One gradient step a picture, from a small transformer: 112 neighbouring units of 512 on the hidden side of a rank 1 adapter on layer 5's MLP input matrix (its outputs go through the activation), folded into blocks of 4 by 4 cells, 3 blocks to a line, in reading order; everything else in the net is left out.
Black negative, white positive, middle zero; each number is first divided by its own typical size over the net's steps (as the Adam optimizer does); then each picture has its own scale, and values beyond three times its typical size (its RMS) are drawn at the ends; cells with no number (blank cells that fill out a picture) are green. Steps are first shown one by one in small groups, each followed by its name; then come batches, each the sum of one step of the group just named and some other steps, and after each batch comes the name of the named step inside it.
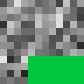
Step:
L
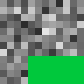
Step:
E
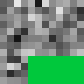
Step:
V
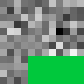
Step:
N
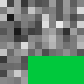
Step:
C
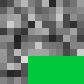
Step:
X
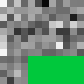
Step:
C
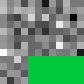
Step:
E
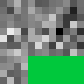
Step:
N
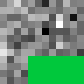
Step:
L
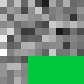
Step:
C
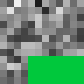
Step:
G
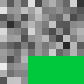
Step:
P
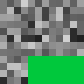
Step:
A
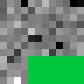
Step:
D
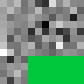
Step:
D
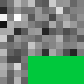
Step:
D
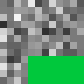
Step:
P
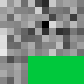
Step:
P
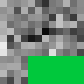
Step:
A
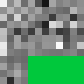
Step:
D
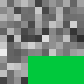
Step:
A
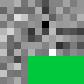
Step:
D
